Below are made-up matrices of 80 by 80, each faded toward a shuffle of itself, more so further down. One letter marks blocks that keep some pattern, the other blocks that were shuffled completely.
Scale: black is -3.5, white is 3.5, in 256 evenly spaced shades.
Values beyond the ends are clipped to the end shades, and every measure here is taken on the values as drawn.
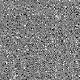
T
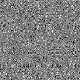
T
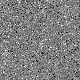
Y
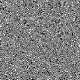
T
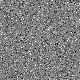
Y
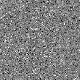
T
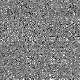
T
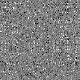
T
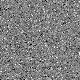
Y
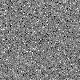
Y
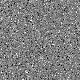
Y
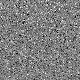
Y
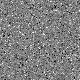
Y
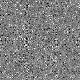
T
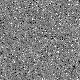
Y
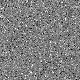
Y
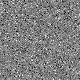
Y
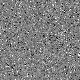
Y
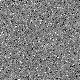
Y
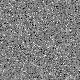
Y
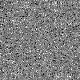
T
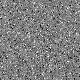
Y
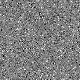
T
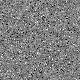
Y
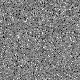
T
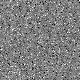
Y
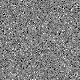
T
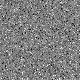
Y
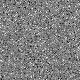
Y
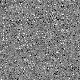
T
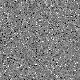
T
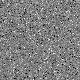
Y
